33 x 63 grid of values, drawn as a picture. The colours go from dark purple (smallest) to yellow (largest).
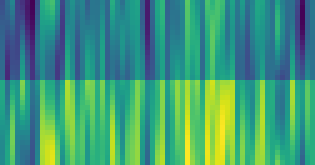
Grain: streaks running down. Ninth with the lowest average: top left. Seam: horizontal, 50% of the way down, the bottom part higher.
